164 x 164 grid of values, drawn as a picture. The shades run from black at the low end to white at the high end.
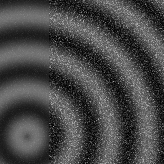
No overall slope runs across the table. Concentric rings centre on the bottom left. The halves do not mirror each other. The left part is calmer, up to a seam about 30% of the way across. On average the colour sits 30% of the way up the scale.
